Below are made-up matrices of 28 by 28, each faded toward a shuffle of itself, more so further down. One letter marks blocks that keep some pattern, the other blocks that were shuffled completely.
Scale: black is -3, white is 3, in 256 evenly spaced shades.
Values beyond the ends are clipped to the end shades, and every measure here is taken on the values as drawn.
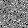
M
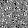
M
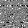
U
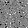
M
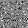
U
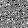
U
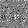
U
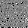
U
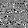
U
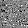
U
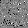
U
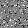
U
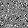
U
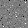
M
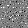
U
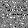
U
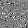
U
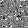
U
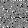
U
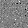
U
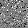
M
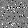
U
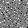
M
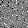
M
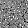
M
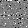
U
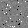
M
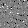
M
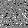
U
